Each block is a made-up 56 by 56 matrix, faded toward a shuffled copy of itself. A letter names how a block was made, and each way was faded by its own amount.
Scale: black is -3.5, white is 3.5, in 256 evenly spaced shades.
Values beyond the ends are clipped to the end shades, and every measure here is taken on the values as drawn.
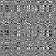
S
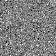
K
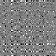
S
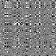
S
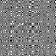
S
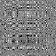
S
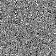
K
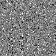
K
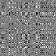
S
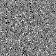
K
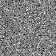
K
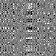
S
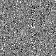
K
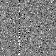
K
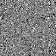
K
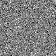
K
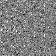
K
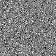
K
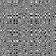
S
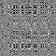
S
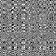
S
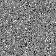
K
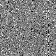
K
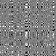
S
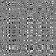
S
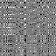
S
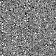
K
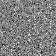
K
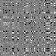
S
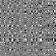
S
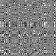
S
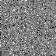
K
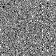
K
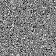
K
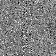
K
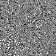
K
